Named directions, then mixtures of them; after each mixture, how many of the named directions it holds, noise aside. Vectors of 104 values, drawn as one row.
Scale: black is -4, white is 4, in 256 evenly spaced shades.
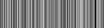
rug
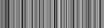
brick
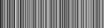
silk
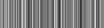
two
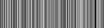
one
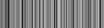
one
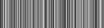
three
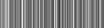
one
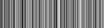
three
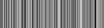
two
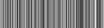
one
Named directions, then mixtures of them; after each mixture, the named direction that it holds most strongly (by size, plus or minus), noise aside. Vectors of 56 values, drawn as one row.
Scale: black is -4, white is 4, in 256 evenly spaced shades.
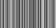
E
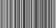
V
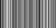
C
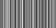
V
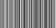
V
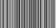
E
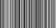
V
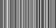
E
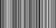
C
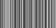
V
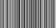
E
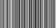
E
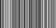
C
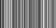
C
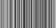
V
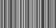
E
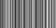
V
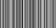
E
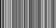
C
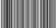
C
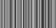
E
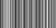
C
